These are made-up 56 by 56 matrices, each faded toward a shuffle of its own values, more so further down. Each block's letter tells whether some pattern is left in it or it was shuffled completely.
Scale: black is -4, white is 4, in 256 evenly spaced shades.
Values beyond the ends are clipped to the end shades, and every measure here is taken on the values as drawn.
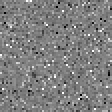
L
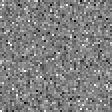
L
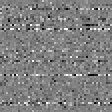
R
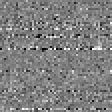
R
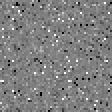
L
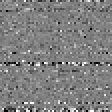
R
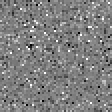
L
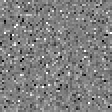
L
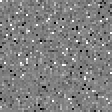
L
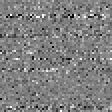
R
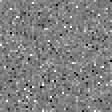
L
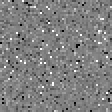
L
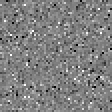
L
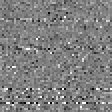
R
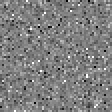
L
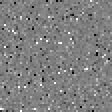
L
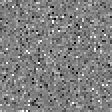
L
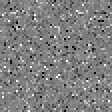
L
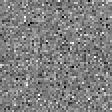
L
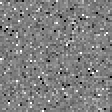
L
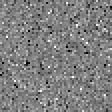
L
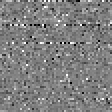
R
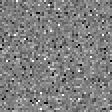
L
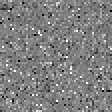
L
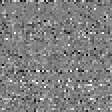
R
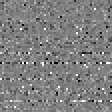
R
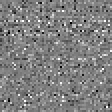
R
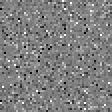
L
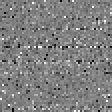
R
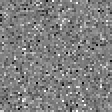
L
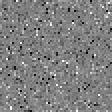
L
